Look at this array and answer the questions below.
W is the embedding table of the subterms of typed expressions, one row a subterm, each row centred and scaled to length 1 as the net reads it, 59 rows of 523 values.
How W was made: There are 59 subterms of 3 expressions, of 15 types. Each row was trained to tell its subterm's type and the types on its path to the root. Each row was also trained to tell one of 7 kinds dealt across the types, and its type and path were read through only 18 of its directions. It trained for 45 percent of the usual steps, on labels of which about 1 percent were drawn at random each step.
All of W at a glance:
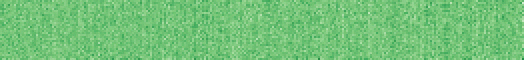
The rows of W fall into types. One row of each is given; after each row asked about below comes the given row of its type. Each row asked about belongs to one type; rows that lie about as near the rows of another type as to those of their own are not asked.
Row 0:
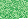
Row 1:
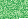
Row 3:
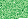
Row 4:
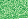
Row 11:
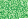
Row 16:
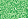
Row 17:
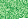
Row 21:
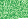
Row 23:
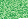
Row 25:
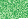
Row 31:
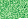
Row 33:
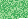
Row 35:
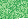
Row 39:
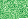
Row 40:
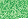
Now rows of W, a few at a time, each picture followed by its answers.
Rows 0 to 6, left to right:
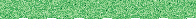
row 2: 40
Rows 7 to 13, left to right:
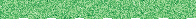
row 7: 39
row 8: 0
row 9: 35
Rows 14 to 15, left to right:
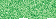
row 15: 35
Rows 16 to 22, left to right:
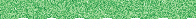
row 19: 40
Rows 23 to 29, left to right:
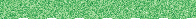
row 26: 0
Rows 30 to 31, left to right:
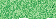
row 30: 11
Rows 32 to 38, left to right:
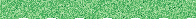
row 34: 25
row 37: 40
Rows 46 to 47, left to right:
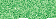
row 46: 33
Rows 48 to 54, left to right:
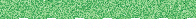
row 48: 1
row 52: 4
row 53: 39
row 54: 11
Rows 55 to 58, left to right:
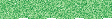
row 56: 23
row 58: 39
